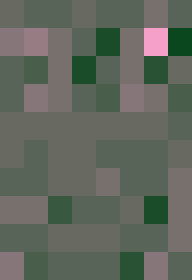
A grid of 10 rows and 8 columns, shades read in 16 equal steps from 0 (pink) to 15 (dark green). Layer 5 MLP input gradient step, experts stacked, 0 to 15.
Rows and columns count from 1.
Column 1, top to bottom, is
9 7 10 10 9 9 10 8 10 7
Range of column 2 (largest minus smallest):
5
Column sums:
89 92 92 99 101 94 89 98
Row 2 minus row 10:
0 -5 -2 0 4 -5 -7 5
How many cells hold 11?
4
